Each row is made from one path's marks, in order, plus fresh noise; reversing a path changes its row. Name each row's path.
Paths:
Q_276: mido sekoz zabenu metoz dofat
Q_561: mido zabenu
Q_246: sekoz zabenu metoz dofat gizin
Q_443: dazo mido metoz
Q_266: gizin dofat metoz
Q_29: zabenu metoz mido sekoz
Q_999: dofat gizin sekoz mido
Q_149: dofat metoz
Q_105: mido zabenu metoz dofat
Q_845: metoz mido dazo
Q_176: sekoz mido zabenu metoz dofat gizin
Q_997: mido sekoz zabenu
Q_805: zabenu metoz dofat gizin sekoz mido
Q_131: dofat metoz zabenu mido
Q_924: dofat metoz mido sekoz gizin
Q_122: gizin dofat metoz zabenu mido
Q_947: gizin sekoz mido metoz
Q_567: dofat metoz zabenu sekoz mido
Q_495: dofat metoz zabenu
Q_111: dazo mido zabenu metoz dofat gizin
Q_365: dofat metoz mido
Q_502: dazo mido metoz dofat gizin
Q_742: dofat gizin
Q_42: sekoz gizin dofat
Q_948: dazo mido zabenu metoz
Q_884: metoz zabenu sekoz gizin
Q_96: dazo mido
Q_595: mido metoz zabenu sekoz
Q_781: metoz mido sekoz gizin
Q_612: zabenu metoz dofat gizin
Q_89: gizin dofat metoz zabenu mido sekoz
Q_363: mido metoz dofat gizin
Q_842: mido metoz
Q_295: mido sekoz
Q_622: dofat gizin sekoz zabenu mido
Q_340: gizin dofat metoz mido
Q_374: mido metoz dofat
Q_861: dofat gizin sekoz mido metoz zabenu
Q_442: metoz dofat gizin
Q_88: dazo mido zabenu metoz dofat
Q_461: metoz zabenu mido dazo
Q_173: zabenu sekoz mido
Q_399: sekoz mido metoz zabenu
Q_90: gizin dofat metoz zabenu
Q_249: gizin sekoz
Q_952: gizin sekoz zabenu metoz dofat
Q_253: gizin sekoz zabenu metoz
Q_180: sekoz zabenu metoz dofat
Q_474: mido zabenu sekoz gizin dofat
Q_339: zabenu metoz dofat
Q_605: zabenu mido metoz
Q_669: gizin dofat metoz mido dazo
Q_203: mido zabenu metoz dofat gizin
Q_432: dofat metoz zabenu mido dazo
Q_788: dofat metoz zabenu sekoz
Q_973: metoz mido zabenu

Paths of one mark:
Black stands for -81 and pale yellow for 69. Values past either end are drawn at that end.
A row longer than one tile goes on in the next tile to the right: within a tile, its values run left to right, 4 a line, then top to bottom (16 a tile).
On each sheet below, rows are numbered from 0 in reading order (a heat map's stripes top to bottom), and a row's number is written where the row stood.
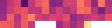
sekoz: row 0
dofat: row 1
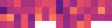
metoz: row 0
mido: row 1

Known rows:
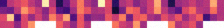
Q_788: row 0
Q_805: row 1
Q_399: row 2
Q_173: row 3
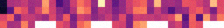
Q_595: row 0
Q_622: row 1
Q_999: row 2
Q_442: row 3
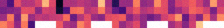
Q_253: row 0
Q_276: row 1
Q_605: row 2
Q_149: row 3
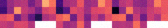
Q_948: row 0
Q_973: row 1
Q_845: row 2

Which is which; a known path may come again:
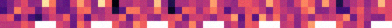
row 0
Q_111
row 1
Q_122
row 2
Q_276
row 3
Q_595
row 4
Q_442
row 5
Q_742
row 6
Q_29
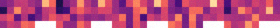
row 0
Q_502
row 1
Q_203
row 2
Q_90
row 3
Q_952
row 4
Q_295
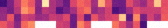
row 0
Q_622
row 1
Q_340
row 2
Q_884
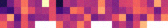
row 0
Q_805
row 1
Q_997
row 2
Q_149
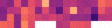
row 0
Q_42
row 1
Q_96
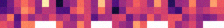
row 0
Q_861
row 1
Q_474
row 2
Q_363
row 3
Q_605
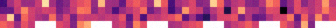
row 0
Q_180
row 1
Q_999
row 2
Q_669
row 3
Q_88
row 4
Q_443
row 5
Q_781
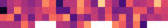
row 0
Q_845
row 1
Q_131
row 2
Q_253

